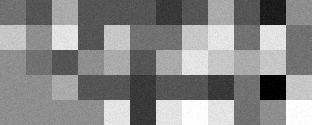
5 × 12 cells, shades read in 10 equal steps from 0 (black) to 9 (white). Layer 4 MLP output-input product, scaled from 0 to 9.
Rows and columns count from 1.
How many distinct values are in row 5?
5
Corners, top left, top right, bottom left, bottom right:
4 5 5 9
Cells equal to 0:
1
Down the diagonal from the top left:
4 5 3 3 8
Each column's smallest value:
4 3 3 3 3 2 2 3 2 3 0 4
